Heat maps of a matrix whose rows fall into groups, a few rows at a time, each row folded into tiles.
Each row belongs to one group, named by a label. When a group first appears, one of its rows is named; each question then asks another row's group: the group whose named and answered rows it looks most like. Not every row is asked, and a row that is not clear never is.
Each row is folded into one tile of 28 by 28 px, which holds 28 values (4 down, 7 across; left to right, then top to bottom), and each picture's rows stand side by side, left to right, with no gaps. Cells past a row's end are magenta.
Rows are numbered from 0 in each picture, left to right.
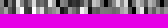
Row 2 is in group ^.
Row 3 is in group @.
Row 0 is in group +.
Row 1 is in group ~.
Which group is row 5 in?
@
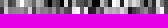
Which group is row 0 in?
~
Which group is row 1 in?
@
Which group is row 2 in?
+
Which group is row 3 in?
^
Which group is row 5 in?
+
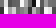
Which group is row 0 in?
~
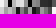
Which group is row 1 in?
^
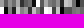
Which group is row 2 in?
@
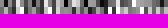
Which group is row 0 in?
+
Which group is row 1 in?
+
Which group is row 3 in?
^
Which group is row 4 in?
~
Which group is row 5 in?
@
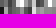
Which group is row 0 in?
~
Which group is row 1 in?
~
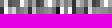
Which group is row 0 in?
~
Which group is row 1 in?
~
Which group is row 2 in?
~
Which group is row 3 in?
~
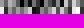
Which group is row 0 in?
@
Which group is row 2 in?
+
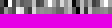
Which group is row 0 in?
+
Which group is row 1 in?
~
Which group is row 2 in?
^
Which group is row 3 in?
~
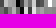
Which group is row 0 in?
^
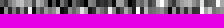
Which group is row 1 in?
@
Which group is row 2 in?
^
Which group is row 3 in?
^
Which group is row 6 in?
~
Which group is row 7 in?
~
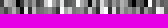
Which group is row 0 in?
^
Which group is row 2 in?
~
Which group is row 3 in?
+
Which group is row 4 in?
@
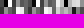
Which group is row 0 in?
+
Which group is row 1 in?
+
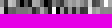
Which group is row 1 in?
^
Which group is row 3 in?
~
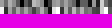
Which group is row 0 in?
@
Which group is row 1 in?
^
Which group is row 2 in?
@
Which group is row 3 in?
+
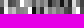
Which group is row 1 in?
@
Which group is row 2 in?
+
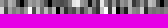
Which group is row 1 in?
@
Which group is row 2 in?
~
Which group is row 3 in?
+
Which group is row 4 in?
@
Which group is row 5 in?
@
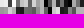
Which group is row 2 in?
^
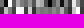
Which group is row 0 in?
+
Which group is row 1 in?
@
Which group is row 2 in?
+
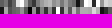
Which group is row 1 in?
~
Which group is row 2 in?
@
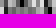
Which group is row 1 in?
^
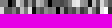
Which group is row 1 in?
@
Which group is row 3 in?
+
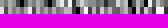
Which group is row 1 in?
@
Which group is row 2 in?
^
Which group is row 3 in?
@
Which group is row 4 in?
^
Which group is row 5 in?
+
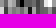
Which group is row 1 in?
~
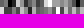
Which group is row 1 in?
~
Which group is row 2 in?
@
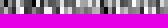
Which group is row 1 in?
+
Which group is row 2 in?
~
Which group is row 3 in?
^
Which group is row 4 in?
~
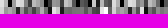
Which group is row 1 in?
^
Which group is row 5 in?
@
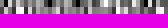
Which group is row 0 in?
+
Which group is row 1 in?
@
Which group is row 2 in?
@
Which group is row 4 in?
~
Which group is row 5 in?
+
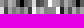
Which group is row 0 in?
@
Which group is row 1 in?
~
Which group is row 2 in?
@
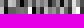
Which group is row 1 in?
@
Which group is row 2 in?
+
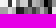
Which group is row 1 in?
^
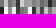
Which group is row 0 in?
~
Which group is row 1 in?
@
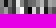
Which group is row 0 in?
+
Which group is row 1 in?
~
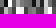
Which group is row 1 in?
+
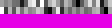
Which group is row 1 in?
^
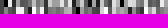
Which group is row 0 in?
+
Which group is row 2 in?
^
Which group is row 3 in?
+
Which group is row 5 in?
~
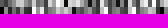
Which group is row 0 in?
~
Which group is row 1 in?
~
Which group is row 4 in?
+
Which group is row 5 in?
^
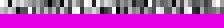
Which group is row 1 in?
@
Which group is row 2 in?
+
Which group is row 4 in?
@
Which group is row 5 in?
+
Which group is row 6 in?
+
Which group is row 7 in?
~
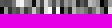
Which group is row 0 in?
~
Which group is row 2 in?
@
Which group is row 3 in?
^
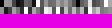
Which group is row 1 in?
+
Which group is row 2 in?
@
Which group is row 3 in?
~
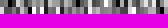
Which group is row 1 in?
~
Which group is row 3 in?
~
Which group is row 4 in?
+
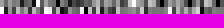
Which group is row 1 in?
+
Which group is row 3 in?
~
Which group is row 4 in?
~
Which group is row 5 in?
@
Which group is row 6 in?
@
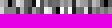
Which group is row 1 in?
+
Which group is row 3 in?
@
